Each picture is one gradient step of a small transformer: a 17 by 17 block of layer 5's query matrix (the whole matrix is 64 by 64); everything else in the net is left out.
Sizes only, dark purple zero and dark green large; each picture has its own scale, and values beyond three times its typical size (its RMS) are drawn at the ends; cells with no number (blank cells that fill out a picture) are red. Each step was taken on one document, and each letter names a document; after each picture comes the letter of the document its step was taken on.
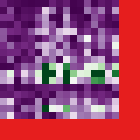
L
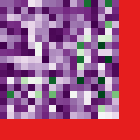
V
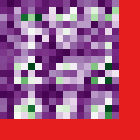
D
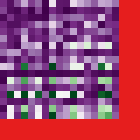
V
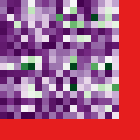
D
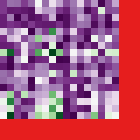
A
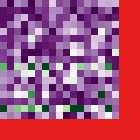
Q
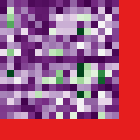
A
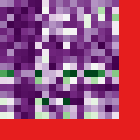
L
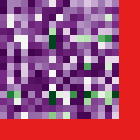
V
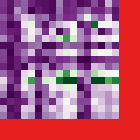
D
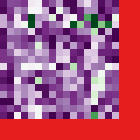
D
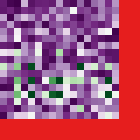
Q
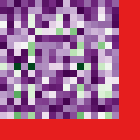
Q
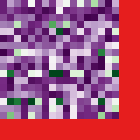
A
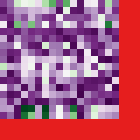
Q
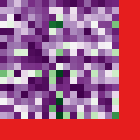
A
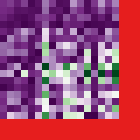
L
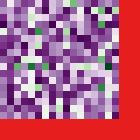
Q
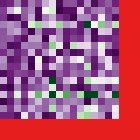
V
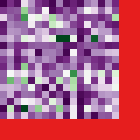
D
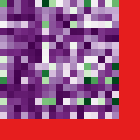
L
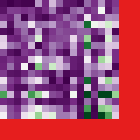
V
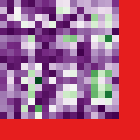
D
